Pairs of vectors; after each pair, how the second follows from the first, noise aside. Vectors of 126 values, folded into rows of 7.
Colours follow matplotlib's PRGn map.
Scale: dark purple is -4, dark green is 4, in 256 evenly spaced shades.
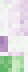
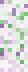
shuffled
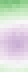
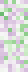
shuffled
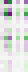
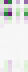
partly zeroed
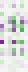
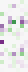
partly zeroed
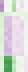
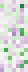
shuffled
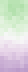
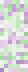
shuffled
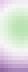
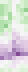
wrapped around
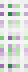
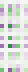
wrapped around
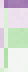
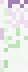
partly zeroed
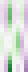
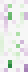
partly zeroed
